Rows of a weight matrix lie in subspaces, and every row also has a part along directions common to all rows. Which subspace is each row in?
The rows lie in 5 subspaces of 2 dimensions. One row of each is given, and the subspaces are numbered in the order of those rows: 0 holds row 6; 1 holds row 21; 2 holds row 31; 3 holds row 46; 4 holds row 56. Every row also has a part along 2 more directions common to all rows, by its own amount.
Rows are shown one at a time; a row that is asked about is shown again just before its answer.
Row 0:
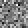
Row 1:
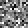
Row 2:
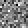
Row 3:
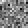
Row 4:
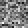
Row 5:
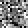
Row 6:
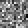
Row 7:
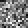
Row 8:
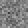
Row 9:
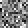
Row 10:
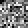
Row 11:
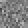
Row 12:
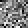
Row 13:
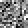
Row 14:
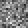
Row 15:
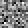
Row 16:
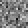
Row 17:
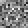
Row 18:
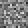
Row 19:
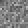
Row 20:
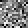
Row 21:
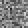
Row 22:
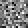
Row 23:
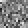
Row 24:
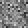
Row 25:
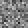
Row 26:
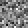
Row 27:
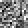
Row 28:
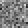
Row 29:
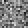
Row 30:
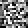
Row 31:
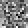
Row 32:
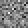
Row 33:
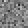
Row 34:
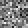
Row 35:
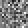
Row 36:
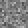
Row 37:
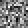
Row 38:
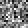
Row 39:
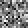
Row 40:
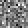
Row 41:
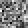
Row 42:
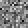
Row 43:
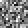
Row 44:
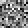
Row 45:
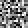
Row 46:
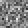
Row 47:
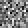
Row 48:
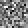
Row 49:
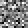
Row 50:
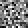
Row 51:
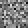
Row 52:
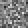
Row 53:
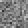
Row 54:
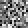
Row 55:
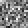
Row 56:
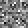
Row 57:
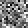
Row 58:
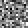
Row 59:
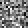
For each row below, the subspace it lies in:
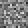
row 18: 2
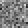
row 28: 3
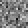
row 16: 3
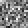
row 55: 3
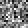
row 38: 4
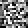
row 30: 2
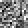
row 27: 0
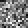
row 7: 0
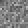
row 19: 3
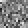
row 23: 0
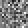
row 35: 1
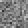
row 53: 0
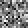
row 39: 4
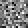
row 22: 2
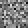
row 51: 2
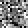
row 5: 1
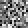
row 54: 2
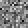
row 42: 3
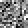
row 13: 0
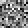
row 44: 3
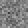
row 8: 0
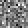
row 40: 1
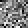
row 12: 0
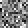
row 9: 0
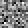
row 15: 4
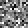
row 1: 4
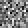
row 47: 2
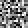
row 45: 1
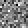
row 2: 1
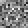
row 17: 3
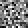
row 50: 2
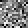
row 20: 0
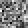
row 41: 0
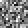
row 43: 3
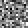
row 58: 1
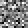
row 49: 4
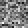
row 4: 4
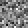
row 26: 4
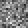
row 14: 0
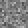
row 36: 4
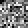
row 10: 3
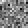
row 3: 3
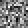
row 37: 3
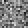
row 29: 1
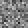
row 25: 4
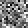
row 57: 1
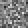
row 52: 2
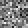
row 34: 4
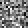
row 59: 1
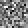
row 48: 2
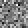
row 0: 1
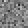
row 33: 1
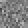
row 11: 0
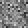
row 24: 1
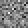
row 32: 2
